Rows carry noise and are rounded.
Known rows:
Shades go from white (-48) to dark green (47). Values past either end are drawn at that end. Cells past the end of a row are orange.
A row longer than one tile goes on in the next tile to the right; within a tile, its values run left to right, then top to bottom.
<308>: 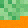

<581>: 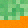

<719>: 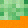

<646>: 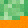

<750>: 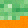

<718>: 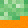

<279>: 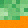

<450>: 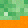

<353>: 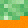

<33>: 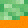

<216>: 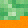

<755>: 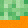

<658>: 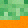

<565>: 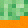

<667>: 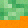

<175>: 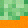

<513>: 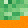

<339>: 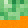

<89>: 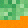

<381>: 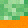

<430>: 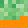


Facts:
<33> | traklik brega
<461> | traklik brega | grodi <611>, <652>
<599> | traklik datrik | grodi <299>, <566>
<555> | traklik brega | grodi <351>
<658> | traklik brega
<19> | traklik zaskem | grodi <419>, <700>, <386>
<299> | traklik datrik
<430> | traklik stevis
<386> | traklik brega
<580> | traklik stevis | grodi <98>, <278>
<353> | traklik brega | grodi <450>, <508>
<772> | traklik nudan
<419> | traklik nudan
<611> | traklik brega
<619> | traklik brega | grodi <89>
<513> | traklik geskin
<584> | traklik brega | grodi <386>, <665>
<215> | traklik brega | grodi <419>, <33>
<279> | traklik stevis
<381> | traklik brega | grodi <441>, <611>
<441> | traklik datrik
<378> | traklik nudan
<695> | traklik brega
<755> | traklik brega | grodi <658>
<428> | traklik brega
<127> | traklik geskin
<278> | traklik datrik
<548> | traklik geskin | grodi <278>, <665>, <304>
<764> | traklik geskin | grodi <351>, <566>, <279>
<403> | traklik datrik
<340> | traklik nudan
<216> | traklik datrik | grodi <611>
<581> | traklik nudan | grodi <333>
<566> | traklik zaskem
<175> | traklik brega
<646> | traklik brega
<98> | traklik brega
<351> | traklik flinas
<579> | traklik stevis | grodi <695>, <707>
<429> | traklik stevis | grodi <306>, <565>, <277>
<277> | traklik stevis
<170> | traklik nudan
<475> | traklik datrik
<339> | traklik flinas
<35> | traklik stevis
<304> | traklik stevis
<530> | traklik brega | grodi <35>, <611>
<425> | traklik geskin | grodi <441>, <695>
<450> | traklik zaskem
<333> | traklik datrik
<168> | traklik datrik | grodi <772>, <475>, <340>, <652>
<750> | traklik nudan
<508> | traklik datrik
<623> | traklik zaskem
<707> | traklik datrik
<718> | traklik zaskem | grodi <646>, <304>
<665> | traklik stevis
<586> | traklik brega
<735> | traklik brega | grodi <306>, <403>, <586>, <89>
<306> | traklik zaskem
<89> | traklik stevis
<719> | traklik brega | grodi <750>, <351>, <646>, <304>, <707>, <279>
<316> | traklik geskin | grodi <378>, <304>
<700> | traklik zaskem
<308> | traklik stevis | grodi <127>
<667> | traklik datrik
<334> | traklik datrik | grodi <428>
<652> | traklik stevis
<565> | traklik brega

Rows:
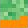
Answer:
<306>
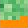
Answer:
<419>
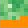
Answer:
<351>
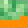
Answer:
<403>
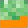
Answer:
<19>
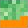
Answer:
<304>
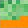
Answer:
<665>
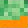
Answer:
<611>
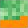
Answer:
<652>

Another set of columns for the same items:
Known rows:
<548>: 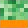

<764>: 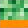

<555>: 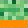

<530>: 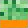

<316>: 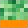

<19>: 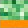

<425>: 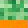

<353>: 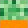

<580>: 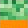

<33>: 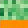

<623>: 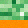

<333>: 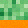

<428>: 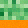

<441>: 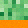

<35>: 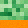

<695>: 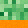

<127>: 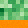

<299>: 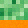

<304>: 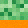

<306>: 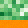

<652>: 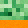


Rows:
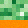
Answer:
<566>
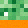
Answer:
<750>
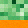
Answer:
<718>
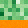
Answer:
<735>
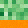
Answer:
<386>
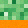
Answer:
<646>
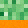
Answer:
<98>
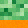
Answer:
<279>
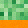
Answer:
<278>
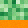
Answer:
<168>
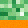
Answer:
<429>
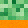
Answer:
<579>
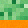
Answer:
<707>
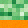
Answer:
<700>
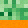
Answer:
<611>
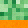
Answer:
<216>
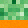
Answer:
<599>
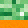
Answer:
<450>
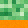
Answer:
<430>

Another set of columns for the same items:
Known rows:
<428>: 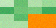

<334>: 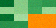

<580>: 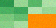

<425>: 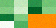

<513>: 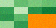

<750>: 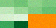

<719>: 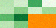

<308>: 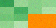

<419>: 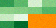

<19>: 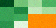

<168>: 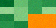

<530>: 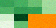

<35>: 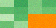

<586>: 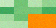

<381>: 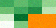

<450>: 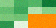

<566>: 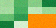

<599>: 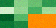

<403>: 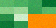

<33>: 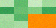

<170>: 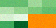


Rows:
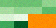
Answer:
<378>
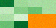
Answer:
<581>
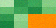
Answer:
<339>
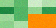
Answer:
<386>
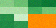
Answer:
<707>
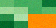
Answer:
<299>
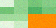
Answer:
<695>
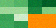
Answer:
<441>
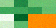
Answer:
<611>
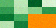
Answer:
<316>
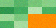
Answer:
<665>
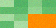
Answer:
<430>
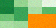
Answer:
<584>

